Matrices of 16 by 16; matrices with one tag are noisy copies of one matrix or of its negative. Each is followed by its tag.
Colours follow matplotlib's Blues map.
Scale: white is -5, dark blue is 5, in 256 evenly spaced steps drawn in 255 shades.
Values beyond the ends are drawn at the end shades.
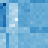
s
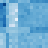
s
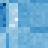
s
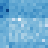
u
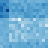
u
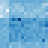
u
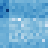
u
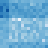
u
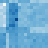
s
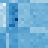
s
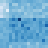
u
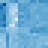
s
